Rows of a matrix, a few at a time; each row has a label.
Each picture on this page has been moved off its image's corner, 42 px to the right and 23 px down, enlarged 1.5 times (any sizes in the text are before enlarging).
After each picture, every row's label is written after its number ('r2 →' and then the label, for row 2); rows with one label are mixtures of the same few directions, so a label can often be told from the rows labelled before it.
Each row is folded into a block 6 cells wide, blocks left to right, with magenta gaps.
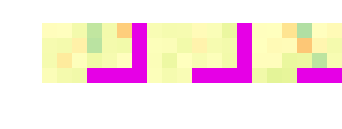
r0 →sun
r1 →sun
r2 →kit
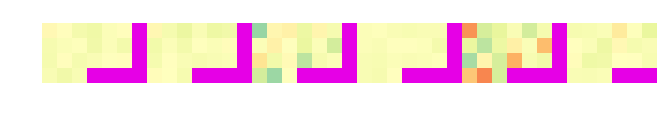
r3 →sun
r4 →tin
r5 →tin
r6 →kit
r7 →tin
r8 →sun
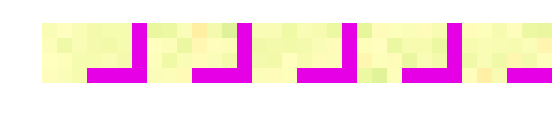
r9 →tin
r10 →sun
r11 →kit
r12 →tin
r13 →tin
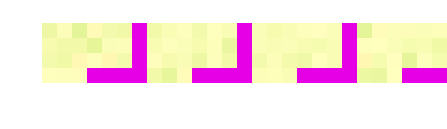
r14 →kit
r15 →tin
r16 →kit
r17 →tin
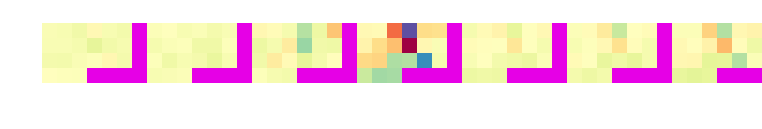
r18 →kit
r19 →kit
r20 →sun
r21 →kit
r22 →kit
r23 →kit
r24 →kit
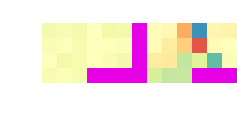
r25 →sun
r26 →kit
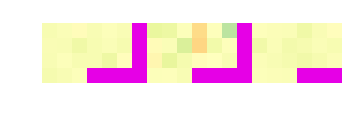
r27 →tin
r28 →sun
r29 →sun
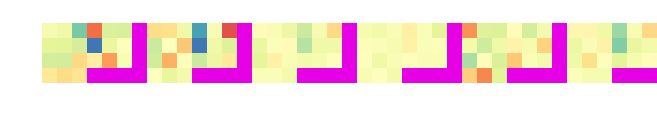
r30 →kit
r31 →sun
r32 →sun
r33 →sun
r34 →tin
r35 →sun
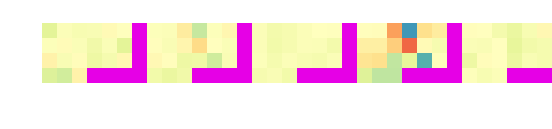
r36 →tin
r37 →kit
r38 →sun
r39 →kit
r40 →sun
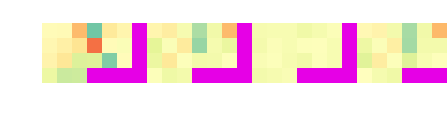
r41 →kit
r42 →sun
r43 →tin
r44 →sun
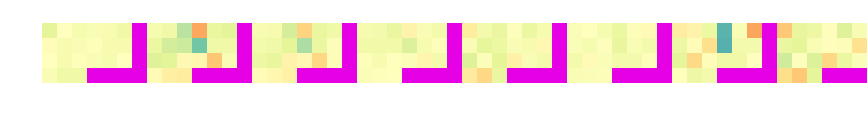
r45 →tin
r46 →kit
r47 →kit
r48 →kit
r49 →tin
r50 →sun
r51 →sun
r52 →tin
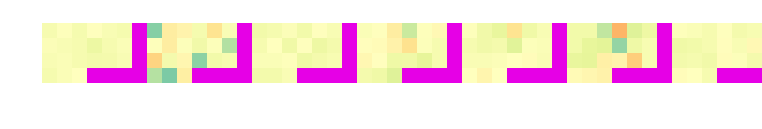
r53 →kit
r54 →tin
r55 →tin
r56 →kit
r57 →kit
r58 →kit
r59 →tin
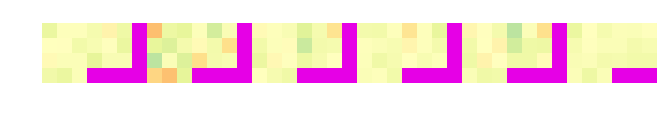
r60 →tin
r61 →tin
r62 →sun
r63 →sun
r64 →sun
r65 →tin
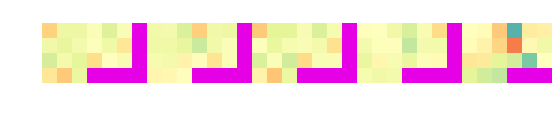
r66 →tin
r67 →kit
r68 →tin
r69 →sun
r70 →kit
